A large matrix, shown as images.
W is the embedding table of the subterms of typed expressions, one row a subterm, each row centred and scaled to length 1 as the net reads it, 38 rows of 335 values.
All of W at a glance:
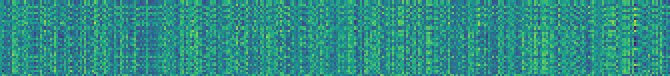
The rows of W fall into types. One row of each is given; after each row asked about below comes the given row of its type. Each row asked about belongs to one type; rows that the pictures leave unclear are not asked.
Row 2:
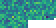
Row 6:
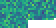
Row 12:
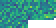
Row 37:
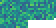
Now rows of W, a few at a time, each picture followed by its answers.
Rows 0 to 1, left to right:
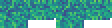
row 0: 2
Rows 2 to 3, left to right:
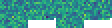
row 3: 6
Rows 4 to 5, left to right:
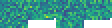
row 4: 12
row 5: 2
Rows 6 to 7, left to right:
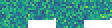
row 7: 12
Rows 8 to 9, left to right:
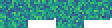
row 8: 2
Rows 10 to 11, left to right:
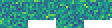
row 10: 37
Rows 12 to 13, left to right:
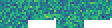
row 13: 2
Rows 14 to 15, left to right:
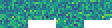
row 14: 2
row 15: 37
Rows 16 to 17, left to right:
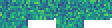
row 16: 12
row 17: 37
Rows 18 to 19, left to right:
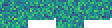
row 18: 37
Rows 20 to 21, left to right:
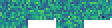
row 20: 12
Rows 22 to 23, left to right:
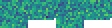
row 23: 37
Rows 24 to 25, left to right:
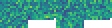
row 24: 12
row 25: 2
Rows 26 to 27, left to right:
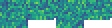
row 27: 12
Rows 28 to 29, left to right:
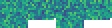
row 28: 6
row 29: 2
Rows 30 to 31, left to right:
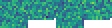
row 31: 12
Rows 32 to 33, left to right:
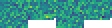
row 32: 12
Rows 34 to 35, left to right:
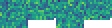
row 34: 12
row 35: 2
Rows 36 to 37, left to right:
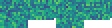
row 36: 2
